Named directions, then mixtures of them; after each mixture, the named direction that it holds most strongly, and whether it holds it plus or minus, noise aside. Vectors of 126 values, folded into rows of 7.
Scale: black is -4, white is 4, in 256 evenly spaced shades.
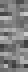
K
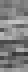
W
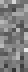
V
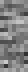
W, plus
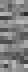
K, minus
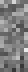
V, plus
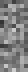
V, minus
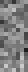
V, minus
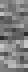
K, minus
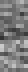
K, minus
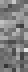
V, plus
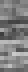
W, minus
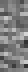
K, plus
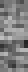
K, plus
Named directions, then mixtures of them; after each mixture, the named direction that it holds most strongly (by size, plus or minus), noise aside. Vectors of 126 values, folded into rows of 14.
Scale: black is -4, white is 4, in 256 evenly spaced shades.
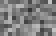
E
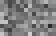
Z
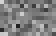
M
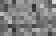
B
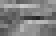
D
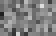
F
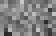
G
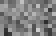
G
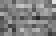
B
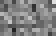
B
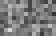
E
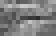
D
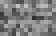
F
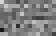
M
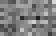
B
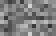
Z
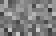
G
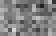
B
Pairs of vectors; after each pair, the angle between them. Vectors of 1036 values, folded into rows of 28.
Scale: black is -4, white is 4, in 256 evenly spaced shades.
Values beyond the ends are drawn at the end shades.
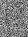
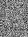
nearly opposite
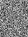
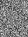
nearly opposite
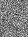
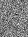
nearly parallel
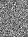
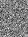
partly opposed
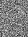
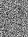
nearly opposite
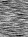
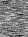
nearly parallel
